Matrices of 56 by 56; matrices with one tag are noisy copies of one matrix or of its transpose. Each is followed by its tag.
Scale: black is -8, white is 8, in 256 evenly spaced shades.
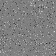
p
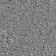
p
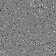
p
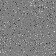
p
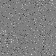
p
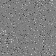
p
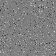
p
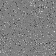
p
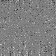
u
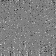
u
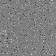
p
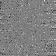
u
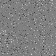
p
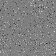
p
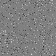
p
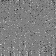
u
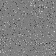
p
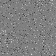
p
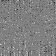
u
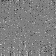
u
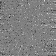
u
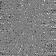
u
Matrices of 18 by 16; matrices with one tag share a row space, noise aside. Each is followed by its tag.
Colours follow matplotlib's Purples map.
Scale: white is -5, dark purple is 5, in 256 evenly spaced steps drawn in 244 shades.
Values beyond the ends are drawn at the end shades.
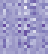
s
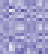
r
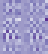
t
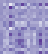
r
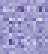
r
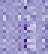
s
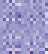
t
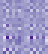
t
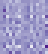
t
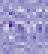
r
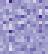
r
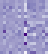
s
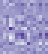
r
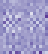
t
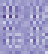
t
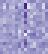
s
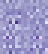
t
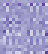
t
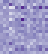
r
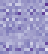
t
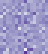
s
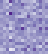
r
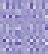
t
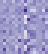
s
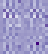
t
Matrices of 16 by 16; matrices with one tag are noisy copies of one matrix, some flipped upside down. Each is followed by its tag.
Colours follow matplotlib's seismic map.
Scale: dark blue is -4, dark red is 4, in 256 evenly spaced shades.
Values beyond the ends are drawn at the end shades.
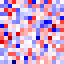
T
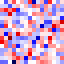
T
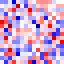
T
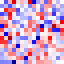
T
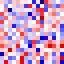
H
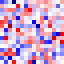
T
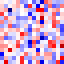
H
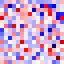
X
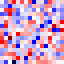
T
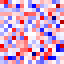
X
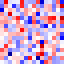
H
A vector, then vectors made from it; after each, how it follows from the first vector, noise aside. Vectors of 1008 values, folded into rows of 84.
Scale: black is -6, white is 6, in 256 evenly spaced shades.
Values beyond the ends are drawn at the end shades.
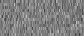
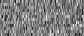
scaled up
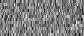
scaled up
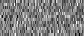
scaled up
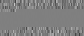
partly zeroed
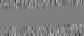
partly zeroed
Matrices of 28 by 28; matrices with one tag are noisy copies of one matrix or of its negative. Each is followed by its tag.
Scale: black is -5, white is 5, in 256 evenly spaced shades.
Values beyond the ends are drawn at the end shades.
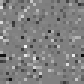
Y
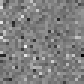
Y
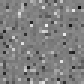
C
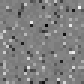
C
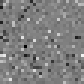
Y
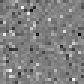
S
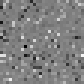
Y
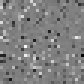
Y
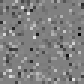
S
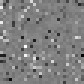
Y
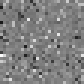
Y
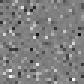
S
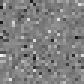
Y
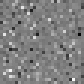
S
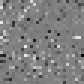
Y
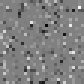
C
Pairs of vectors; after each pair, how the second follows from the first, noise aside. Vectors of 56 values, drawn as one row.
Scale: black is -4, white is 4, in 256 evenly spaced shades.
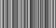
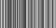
reversed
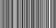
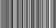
copied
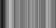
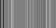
partly zeroed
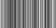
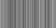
shrunk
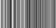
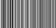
sign-scrambled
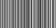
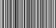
reversed
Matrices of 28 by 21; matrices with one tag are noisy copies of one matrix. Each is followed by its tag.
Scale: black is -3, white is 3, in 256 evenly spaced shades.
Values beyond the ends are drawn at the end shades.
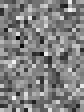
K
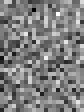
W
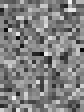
K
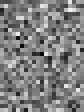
K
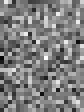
W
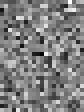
K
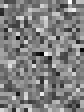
K
